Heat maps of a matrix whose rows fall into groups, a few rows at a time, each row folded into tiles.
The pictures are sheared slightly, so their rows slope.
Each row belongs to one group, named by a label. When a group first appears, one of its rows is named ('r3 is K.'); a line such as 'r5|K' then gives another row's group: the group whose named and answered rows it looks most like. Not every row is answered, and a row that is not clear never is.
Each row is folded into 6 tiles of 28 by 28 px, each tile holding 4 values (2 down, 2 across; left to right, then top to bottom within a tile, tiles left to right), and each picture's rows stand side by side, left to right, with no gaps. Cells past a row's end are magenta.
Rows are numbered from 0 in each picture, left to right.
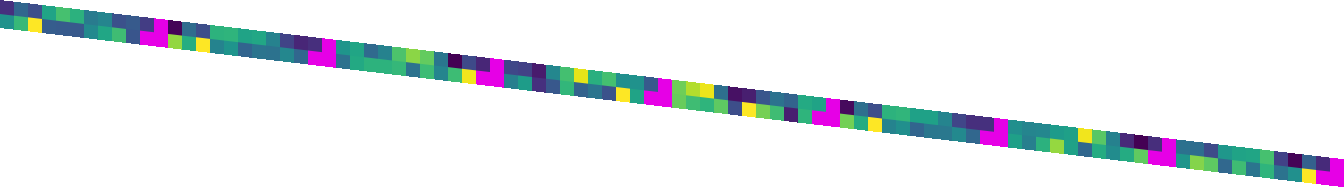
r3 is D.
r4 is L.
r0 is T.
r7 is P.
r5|T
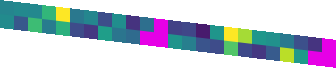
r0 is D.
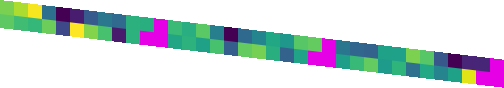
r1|L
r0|L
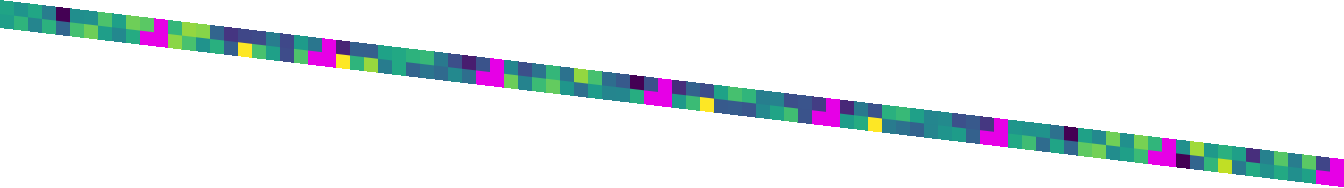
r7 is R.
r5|T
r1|L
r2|T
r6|L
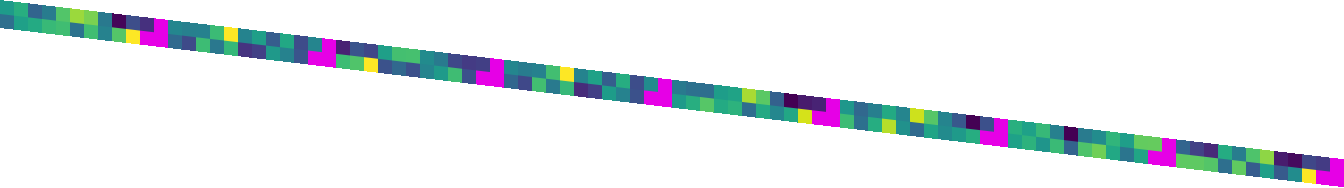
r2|T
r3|D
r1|D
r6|L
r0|P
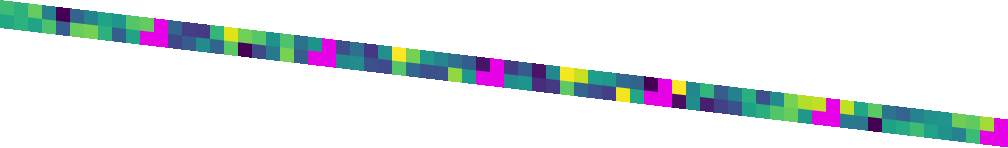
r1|D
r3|D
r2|D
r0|L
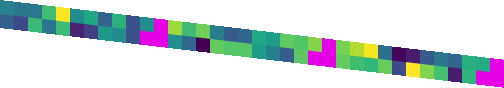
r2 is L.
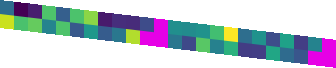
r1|D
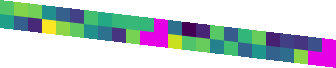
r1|P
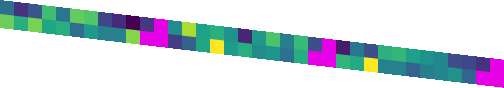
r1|R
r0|P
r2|T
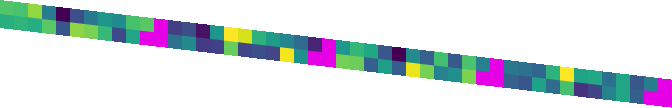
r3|D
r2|L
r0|L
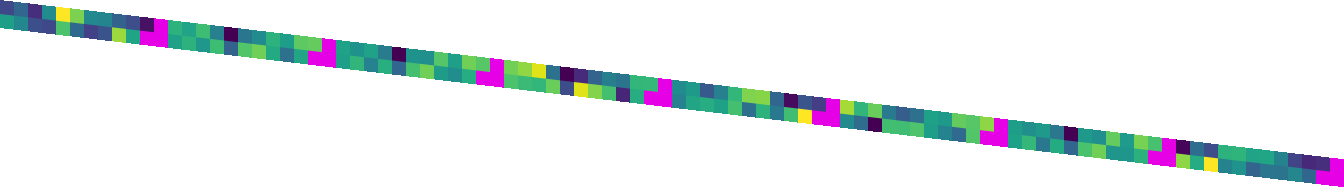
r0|D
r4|P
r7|T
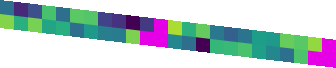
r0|P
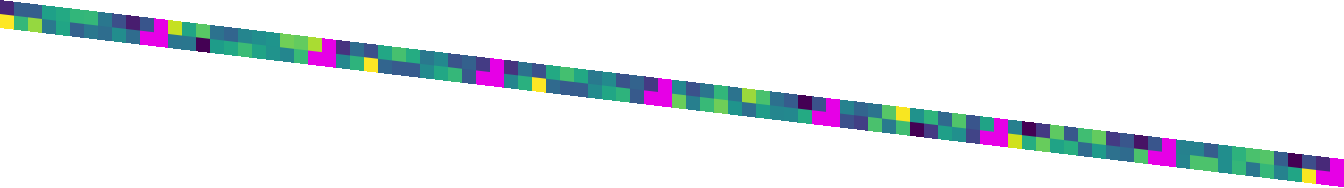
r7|P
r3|T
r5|D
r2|T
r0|T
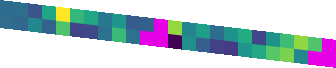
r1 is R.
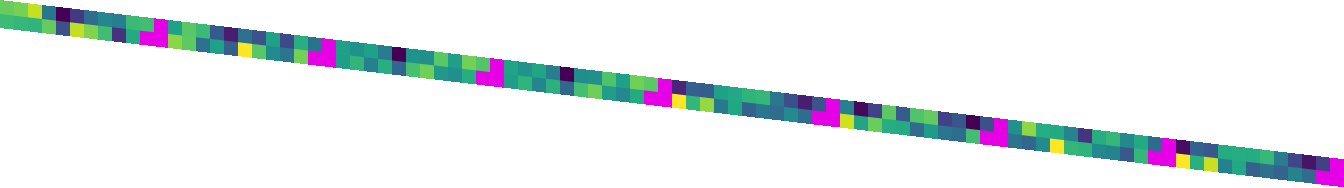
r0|L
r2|L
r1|L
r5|P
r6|R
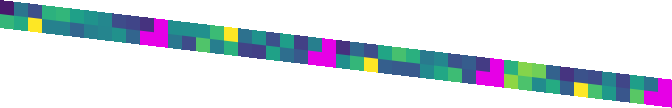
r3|L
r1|D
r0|T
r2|T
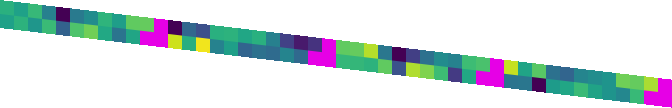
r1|T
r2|L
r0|L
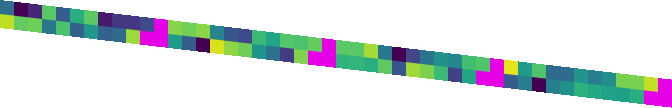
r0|P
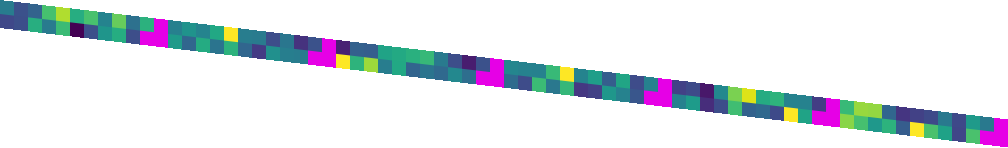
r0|D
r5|L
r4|D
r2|T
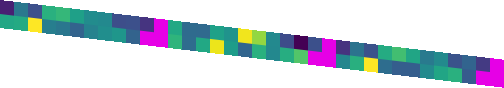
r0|T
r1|P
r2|T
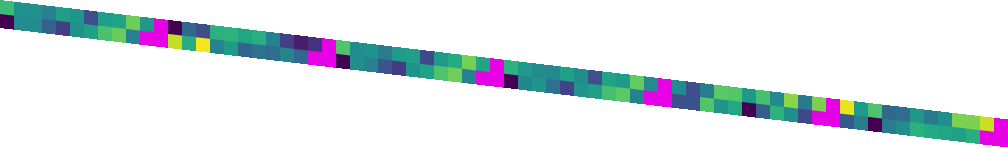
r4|D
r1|T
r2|R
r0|R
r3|R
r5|R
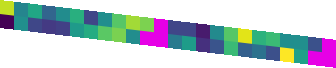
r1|D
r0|R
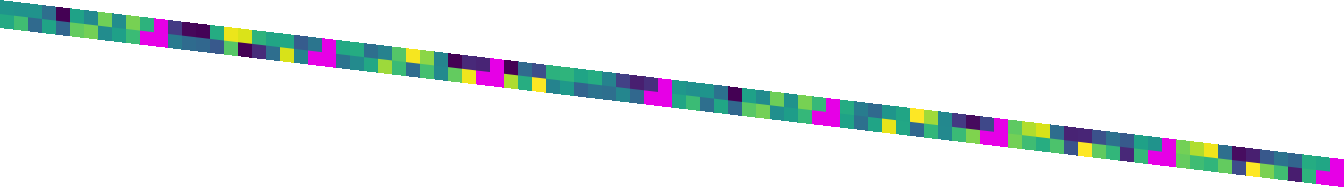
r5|P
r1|D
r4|L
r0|L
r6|L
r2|P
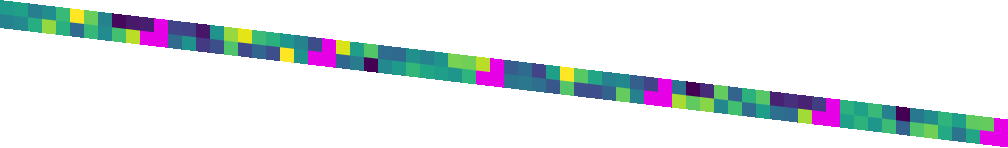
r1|D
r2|R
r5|L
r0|P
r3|D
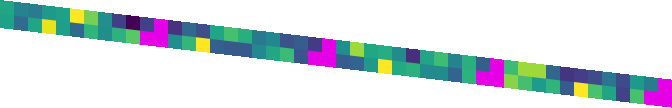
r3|L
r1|T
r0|P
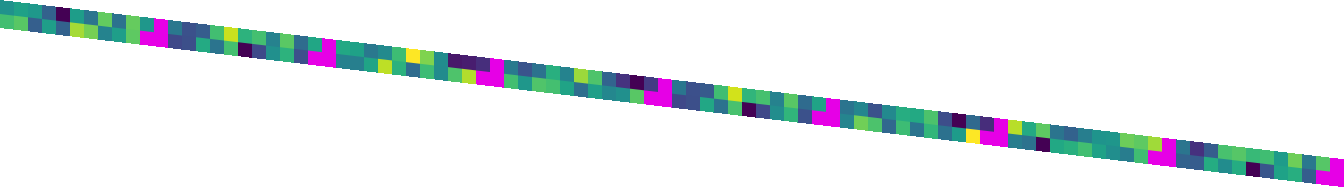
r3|P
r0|L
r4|D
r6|R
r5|P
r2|P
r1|D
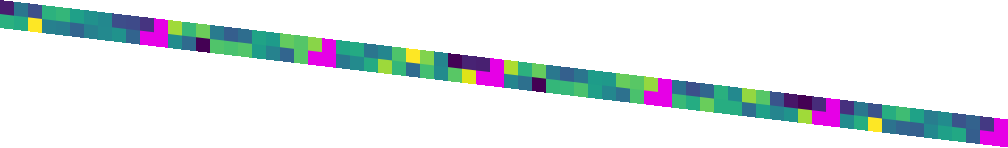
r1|R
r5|T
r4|P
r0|T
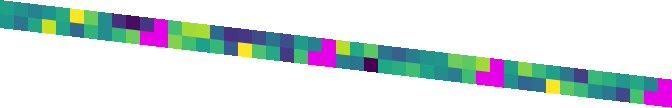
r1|L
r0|P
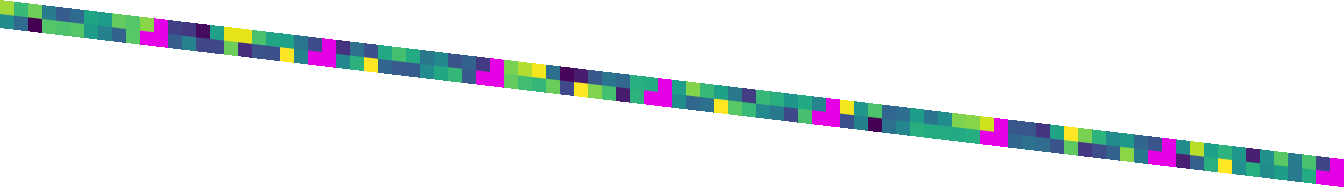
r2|T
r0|R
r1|D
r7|R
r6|D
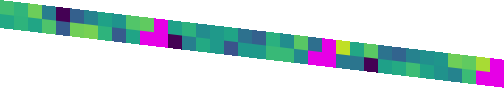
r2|R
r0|L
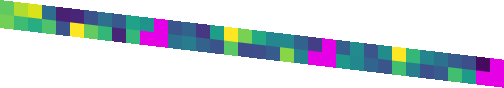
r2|D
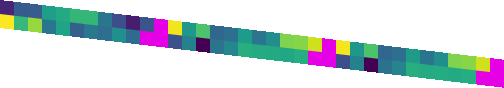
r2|R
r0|T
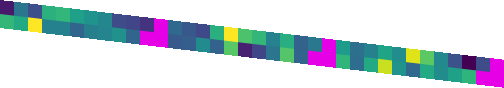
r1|D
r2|P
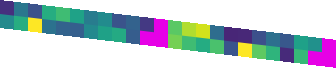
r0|T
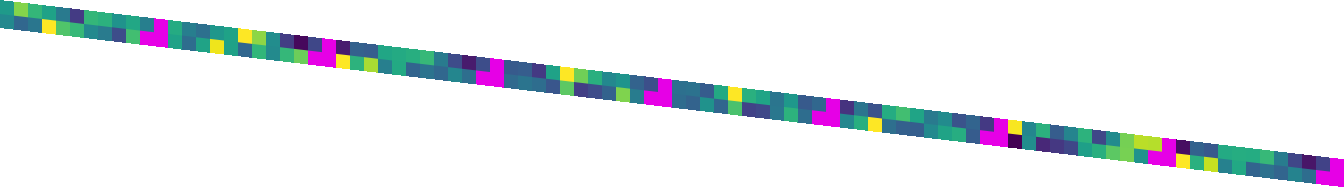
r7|T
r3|D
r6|R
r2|T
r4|D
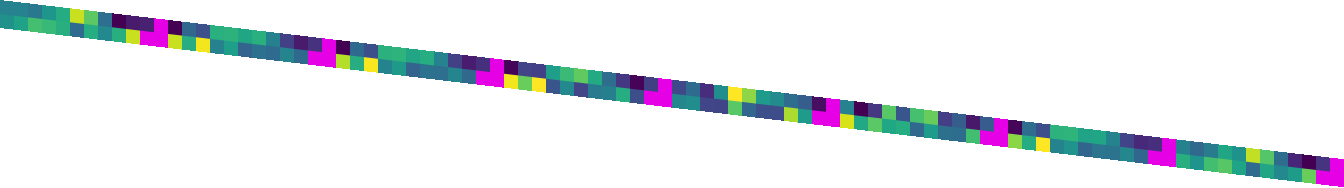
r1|T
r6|T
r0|P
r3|T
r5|P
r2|T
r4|D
